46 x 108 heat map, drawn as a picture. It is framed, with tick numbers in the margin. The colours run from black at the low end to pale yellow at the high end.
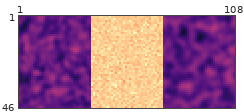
It is made of 1 by 3 panels. Panel 1,1: low, blotchy. Panel 1,2: very high, fine-grained, faint in contrast. Panel 1,3: low, blotchy.
